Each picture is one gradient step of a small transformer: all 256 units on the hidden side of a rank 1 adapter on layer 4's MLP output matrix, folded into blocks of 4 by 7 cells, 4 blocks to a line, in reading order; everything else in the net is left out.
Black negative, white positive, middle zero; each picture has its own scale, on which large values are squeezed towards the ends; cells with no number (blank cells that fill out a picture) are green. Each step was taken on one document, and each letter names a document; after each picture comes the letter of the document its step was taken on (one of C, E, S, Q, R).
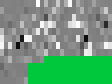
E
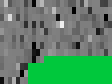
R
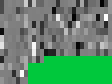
R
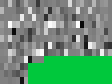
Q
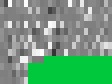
Q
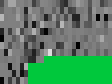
R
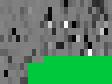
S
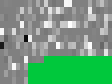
E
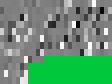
S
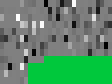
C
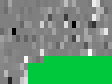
S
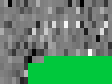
Q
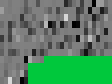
S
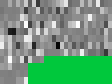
E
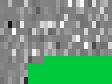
Q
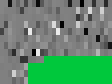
Q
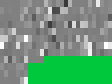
E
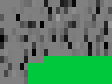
C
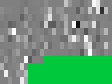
S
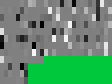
C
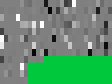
C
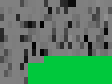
C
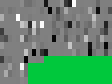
C
